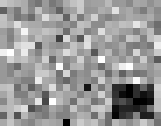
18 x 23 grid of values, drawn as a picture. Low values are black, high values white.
Average level on the scale: 60%. Stripes: none. Ninth with the lowest average: bottom right. Odd patch: lower, in the bottom right.
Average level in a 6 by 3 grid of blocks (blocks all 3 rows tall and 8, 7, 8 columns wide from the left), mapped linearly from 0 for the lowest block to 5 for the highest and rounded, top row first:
4 4 4
5 4 5
5 5 4
4 4 4
4 4 0
4 4 1
